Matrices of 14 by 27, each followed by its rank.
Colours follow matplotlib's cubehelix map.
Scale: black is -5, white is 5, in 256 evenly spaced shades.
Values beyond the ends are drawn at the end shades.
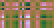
one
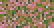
full rank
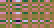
one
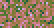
full rank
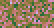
full rank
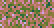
full rank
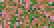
full rank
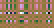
one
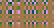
one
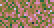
full rank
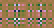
one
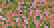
full rank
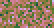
full rank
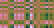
one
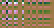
one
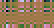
one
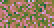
full rank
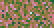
full rank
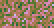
full rank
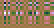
one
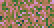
full rank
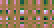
one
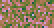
full rank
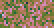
full rank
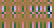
one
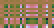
one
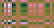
one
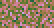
full rank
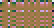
one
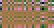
one
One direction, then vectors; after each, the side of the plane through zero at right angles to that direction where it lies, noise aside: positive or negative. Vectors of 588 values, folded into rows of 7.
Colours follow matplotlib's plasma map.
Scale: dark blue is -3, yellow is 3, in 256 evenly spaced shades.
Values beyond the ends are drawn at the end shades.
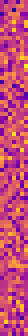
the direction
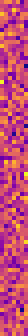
negative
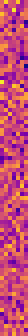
negative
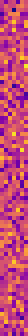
positive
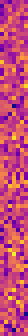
positive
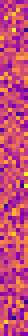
positive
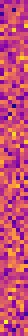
positive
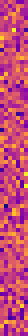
positive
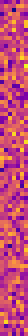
positive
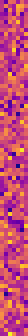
positive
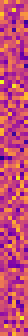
negative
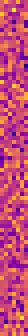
negative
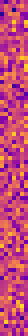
positive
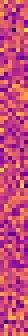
negative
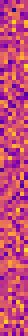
positive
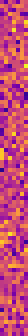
positive
